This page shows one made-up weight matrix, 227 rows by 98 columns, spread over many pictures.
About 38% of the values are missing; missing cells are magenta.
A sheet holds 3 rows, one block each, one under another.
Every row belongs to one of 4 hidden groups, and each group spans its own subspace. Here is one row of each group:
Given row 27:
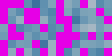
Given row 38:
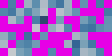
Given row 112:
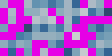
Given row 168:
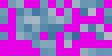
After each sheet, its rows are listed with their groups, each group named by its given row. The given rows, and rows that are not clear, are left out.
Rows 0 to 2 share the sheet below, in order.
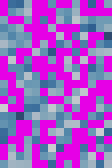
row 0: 27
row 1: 168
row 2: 112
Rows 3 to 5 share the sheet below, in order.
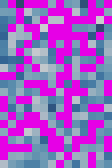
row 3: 112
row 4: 27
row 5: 168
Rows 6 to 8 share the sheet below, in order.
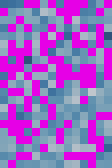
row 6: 27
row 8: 168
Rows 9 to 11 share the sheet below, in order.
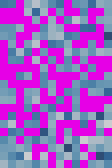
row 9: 27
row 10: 27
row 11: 112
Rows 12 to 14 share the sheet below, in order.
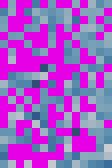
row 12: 27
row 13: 38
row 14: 27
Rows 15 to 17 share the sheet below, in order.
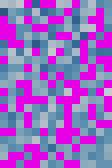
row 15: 27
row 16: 27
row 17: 38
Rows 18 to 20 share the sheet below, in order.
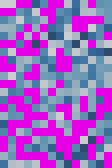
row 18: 27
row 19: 168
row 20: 168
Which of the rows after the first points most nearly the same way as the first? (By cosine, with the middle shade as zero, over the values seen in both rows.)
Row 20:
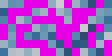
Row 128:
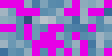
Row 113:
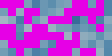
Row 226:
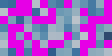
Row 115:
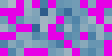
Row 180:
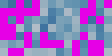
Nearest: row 180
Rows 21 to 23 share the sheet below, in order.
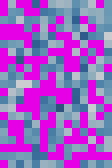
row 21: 27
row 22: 112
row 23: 27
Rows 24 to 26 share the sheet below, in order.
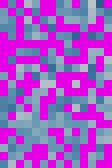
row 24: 168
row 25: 168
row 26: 168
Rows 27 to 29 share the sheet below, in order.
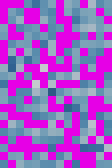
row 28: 38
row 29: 168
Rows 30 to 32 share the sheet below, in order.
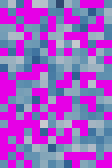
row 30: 168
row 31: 27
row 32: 38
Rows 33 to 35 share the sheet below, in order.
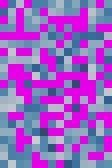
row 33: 168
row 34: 168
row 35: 38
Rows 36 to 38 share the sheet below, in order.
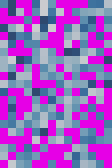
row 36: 38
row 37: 168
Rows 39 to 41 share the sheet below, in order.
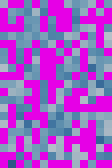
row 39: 27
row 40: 168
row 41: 168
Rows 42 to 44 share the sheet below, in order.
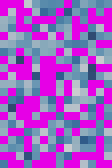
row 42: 38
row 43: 168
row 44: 112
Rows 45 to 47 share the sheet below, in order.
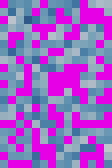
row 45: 168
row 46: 27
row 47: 27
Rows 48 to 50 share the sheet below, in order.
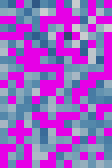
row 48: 27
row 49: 168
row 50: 27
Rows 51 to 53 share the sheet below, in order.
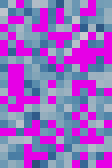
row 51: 168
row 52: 38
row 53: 112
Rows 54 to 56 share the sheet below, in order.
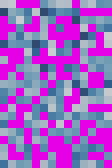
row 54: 27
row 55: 27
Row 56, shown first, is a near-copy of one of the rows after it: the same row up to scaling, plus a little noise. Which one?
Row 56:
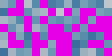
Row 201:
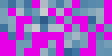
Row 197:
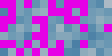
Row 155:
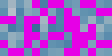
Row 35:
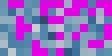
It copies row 197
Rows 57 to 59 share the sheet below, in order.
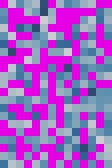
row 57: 38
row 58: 38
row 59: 168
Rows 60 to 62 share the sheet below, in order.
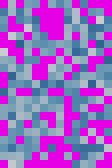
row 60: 112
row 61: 168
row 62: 168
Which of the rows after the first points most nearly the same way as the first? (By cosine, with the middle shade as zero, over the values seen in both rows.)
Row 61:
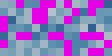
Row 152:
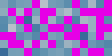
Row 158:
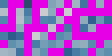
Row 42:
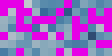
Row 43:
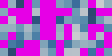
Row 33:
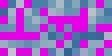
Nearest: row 33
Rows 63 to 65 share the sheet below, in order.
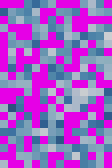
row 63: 27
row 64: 168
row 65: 38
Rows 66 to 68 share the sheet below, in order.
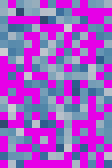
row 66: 112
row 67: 168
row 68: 27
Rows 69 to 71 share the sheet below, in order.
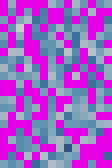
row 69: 112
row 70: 27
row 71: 112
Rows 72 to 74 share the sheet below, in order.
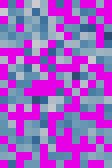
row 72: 27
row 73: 27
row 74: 38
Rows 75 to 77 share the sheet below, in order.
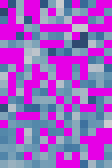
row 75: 168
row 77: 112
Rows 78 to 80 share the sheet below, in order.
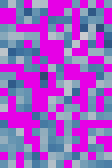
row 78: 168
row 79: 112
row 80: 27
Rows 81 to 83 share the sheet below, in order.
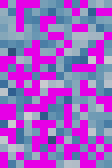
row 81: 168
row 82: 168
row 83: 38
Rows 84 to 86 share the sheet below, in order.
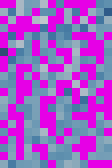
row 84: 112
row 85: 27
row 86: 38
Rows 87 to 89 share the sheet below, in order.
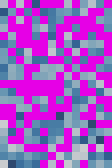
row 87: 27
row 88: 168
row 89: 168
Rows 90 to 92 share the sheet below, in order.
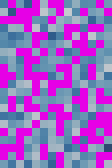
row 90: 38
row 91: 112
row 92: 27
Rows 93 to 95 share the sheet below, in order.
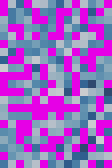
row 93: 168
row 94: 27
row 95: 168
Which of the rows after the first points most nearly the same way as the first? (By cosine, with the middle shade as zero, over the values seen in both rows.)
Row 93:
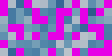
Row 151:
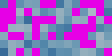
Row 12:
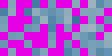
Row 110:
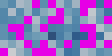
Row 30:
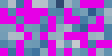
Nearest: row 30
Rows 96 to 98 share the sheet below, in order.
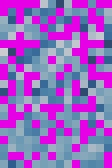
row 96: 168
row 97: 168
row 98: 168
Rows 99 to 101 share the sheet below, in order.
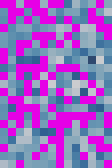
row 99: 112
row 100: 168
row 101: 112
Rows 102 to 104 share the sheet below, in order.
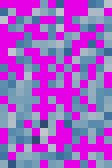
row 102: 38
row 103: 112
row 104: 38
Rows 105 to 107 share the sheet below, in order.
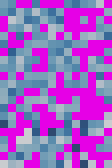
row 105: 168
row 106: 112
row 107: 112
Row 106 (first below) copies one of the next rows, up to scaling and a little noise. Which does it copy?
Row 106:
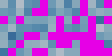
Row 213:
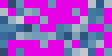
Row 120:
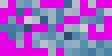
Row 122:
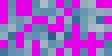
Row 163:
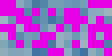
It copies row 122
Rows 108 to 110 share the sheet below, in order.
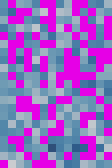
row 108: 38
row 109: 27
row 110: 168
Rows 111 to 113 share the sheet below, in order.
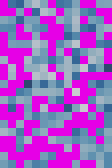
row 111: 27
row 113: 112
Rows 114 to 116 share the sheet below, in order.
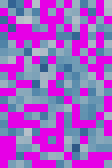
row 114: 112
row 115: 38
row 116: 112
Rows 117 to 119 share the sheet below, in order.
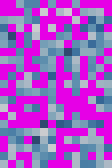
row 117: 38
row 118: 112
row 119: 38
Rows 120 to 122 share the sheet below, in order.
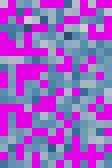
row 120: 112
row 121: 27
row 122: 112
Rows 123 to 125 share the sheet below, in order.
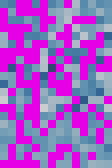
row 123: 27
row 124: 38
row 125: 27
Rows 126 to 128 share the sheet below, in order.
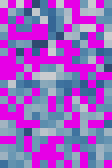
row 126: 27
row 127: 112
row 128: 112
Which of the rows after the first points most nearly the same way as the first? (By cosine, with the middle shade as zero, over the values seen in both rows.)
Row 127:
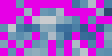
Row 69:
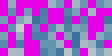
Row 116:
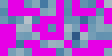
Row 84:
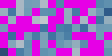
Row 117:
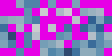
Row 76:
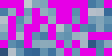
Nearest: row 84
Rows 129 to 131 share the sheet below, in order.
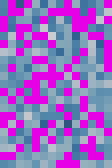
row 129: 112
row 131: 38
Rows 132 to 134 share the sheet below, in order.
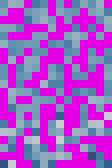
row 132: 112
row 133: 38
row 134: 38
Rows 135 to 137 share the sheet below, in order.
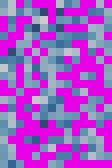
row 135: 38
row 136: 27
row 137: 38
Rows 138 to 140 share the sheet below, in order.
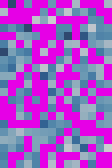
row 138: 112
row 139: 38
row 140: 27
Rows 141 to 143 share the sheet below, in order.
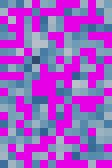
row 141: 27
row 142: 27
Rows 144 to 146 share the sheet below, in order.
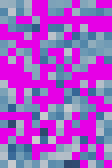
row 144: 38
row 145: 38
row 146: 38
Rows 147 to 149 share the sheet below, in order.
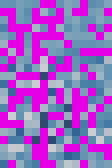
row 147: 38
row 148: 38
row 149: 38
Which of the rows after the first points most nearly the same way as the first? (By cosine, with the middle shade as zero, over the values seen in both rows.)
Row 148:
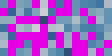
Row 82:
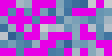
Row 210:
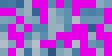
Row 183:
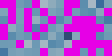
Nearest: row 82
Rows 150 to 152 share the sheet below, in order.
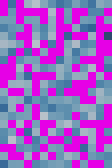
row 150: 27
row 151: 112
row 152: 112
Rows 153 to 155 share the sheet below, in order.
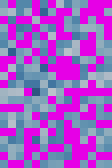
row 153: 38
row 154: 38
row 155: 38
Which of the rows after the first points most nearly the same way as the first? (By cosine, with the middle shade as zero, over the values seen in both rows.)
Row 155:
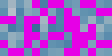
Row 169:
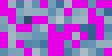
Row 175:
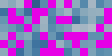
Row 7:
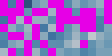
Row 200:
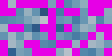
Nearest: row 200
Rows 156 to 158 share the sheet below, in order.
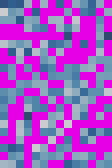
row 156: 27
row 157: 27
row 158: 38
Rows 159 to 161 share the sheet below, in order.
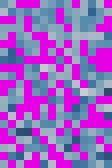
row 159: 168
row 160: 27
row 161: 112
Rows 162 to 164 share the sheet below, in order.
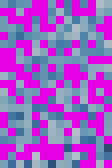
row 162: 168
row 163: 112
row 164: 27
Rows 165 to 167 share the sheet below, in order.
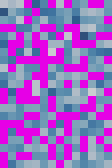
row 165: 27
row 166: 38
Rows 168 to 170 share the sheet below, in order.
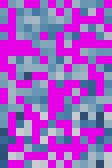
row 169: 112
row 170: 112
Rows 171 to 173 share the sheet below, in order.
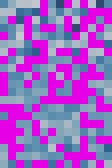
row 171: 168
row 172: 168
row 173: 27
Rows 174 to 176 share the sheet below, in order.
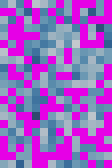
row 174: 168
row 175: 27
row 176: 27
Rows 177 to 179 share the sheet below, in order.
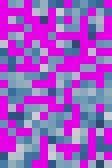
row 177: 38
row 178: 38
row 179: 112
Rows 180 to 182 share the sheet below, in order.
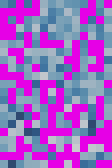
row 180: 38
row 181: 38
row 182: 168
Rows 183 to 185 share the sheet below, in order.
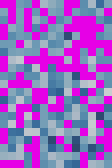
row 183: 112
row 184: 27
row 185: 168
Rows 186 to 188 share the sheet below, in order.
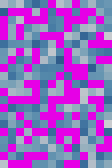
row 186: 27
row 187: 168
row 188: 112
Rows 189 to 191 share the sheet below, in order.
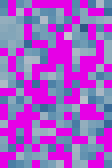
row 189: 112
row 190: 38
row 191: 112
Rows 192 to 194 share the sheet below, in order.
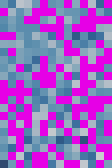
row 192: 168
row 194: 112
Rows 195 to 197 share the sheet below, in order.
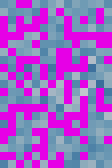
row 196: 168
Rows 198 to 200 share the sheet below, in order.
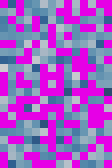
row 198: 112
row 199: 27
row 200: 38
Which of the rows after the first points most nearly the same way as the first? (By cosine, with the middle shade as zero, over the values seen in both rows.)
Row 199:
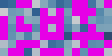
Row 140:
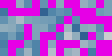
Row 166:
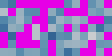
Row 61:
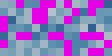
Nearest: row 166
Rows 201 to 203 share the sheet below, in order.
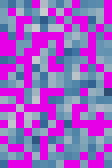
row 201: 38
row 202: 27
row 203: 38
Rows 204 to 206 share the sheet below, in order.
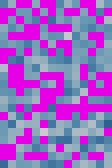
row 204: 112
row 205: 27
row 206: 112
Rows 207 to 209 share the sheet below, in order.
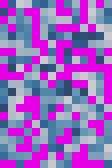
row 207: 168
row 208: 112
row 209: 27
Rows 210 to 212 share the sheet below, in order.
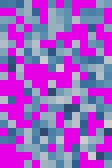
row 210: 27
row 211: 38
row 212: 112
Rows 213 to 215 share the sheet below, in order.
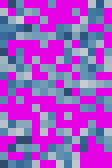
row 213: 112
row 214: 112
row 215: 112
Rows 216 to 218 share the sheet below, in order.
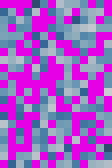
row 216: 27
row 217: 27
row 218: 27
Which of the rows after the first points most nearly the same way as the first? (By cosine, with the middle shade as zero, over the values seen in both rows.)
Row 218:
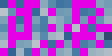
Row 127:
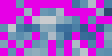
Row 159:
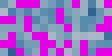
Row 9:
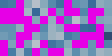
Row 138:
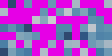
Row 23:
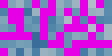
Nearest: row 9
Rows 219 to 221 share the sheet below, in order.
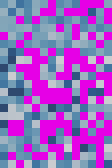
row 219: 168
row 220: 168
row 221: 27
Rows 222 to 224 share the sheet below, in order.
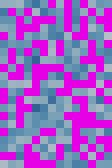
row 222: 27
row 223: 112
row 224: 112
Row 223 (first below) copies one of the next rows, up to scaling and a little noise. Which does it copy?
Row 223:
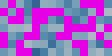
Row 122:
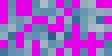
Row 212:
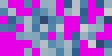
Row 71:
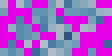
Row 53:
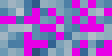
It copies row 53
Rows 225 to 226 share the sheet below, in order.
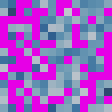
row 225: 38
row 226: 27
